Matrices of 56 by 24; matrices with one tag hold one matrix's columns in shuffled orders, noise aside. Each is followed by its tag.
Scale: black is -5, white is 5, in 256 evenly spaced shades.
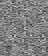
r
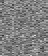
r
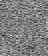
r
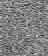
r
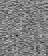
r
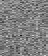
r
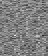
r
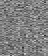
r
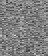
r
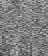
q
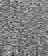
q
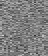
r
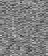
r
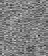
r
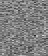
r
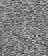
r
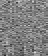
q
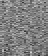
q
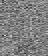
r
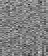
q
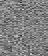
r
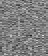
r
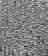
q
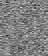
r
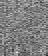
q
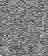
r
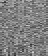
q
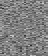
r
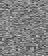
r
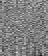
q
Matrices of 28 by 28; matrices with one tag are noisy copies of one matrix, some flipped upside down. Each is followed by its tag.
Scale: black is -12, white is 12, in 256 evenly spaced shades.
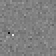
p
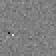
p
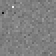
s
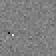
p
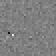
p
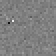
p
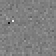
p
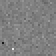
s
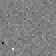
s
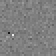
p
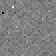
s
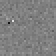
p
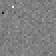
s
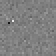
p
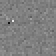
p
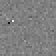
p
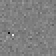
p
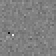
p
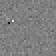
p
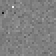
s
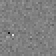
p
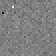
s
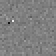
p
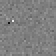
p
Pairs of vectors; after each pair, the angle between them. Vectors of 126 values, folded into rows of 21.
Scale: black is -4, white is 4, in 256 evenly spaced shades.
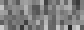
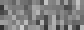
nearly opposite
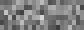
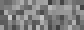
nearly parallel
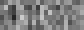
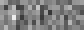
nearly opposite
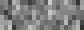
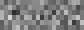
partly opposed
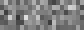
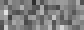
partly opposed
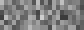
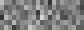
nearly parallel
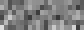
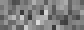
orthogonal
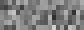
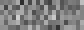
orthogonal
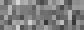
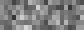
orthogonal
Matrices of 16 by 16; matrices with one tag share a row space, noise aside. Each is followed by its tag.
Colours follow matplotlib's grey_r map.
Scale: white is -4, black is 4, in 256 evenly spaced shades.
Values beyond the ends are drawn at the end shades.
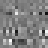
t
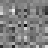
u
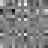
u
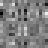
u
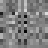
u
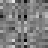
u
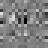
u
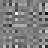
t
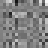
t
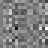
t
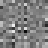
u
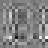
t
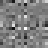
u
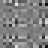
t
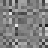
t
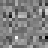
t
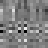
u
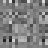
t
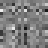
u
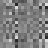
t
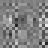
t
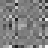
t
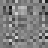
t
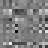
t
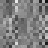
t
